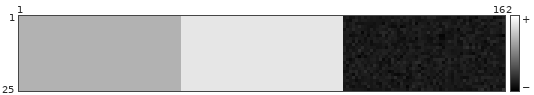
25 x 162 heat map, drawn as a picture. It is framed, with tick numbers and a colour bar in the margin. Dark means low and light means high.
The table splits into one row of 3 panels. Panel 1,1: high, flat. Panel 1,2: very high, flat. Panel 1,3: very low, fine-grained, faint in contrast.
